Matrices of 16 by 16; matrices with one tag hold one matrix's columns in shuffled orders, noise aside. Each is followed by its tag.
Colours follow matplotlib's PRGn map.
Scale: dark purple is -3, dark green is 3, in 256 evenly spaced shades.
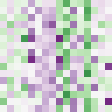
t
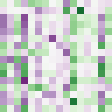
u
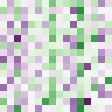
t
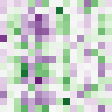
u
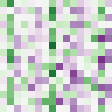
t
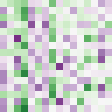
t
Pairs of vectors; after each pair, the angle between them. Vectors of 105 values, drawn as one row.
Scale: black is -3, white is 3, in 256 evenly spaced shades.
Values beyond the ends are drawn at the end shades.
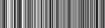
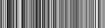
nearly opposite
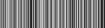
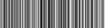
partly opposed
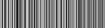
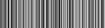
orthogonal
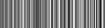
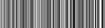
nearly opposite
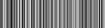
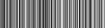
partly aligned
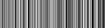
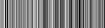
orthogonal
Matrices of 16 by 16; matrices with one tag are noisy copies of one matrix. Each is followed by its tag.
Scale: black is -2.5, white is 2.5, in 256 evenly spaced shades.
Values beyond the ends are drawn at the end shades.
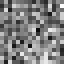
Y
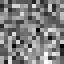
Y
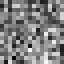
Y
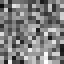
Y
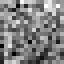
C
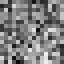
Y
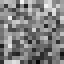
C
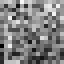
C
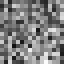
Y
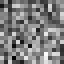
Y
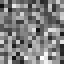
Y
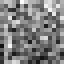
C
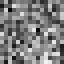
Y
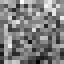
C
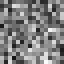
Y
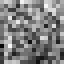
C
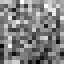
C
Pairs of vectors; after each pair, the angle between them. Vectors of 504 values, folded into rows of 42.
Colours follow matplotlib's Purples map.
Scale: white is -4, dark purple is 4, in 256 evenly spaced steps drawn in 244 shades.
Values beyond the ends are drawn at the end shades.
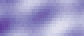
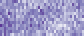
partly aligned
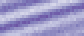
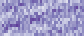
partly aligned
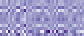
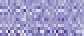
nearly parallel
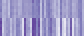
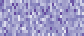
orthogonal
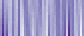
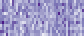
partly aligned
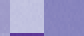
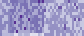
partly opposed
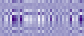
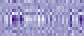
nearly parallel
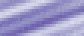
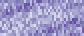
partly opposed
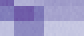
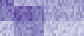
nearly parallel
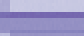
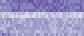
nearly opposite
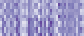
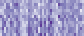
nearly parallel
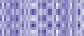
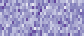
orthogonal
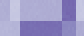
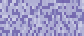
orthogonal
